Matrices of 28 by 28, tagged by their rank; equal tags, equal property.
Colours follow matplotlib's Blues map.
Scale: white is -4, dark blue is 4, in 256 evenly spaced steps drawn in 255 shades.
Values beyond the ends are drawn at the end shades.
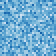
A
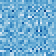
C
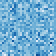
C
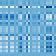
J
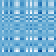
J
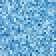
A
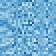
C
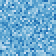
A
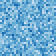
A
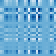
J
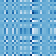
J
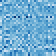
C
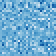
C
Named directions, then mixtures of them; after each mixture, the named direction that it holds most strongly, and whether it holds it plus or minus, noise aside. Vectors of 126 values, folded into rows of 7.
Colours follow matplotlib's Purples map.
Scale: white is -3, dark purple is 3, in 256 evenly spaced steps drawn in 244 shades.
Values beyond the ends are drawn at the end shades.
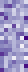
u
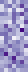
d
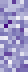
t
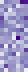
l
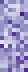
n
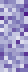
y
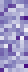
u, plus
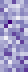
t, plus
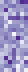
l, plus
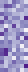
u, plus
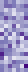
u, plus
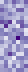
t, plus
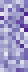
y, plus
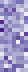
y, minus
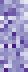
l, minus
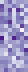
d, minus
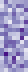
d, plus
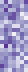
n, minus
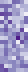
y, minus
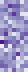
n, minus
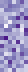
t, minus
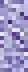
n, plus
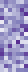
y, plus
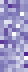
n, minus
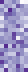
l, minus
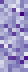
n, plus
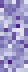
t, minus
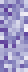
y, minus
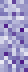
t, plus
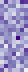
l, plus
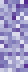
n, minus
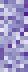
y, plus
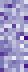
u, plus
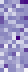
l, plus
